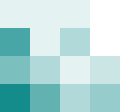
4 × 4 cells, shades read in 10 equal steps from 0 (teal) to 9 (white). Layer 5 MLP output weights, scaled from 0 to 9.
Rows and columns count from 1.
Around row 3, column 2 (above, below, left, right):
8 3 4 8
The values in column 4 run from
5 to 9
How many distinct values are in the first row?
2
